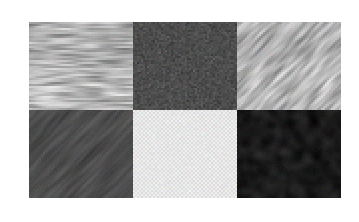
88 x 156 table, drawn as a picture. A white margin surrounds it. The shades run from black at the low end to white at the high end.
It is made of 2 by 3 panels. Panel 1,1: high, streaked across. Panel 1,2: low, fine-grained, faint in contrast. Panel 1,3: high, slanting up to the right. Panel 2,1: low, slanting up to the right, faint in contrast. Panel 2,2: very high, checkered, faint in contrast. Panel 2,3: very low, blotchy, faint in contrast.
